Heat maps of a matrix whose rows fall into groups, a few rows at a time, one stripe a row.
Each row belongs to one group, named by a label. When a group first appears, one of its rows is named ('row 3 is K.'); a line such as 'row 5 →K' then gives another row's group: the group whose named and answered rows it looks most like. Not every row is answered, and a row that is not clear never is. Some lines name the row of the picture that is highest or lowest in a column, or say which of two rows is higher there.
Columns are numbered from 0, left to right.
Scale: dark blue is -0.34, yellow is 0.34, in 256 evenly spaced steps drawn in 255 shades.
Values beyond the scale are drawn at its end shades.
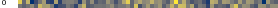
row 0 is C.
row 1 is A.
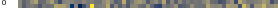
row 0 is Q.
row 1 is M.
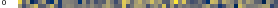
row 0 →C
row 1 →Q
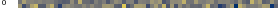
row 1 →Q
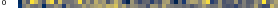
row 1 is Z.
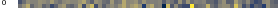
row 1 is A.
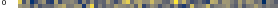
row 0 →C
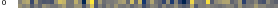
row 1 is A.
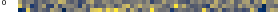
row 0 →M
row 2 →Z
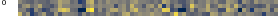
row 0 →M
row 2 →M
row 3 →C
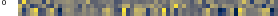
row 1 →C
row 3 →Q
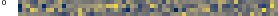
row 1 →Z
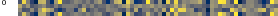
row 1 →C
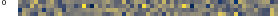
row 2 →Z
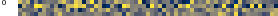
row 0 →A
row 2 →M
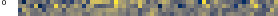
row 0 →Z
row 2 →Z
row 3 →Z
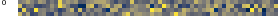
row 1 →M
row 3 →C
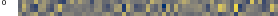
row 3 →Q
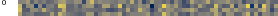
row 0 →A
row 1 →M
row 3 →M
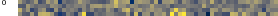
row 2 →C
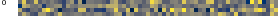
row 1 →Z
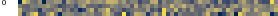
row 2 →M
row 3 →Q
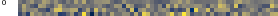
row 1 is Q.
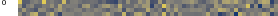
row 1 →M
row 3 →Q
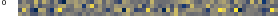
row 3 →C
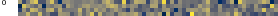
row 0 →Q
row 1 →Z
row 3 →A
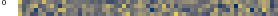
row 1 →Q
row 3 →C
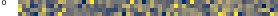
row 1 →C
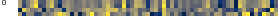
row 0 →Q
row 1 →Q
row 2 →Z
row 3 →M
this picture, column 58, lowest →3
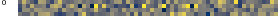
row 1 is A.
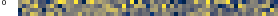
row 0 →A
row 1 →Q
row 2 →Z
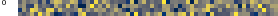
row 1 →M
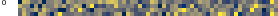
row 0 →Z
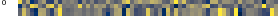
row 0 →C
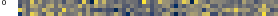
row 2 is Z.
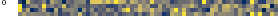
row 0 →Z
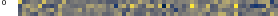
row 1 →A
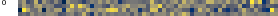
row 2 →Z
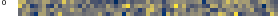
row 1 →C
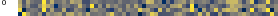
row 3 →Z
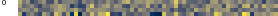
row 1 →M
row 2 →A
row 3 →M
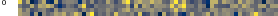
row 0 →C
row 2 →C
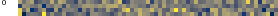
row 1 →Z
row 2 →C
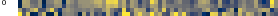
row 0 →Z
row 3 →C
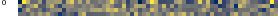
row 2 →Z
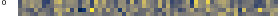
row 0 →A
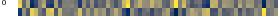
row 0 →C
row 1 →C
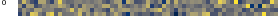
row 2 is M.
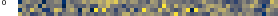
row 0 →Z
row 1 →M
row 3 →C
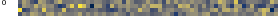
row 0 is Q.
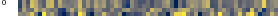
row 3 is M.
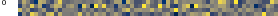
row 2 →C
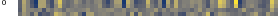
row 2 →Z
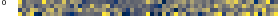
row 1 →M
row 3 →M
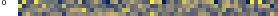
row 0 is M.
